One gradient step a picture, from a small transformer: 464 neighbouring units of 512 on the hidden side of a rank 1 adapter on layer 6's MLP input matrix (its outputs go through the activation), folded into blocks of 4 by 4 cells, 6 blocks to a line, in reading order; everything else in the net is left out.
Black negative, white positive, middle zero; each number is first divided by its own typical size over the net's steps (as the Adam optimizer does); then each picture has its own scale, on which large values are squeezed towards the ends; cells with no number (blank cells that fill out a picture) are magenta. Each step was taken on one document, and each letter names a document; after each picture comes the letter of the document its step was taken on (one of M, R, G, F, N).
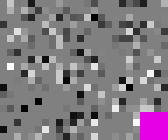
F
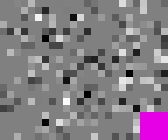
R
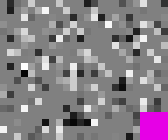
F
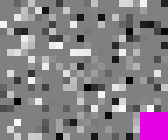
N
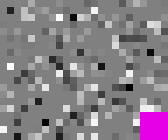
F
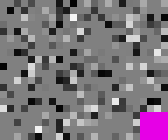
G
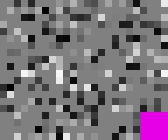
G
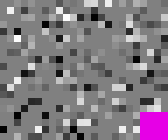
G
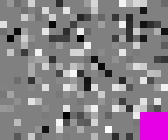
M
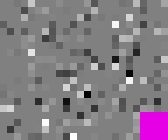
R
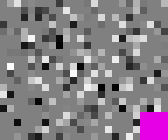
M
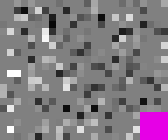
R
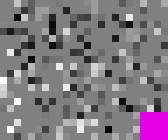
N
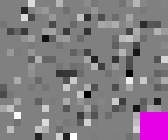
R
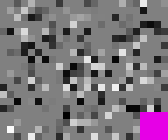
N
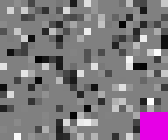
G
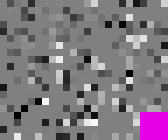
F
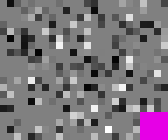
M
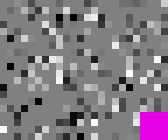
F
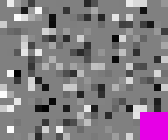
N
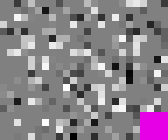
N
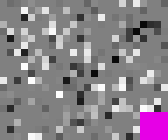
M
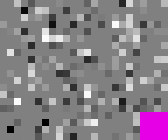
R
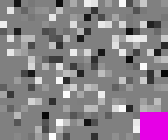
G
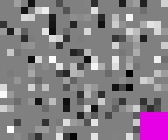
R
